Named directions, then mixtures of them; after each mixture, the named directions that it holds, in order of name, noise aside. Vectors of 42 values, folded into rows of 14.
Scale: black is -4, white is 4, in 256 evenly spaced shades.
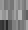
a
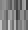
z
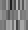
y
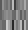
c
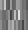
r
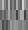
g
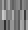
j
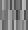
c, g, z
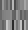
c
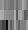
a, z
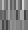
g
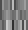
c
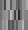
r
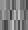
j, r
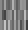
j, z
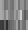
a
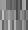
z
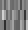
j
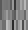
c
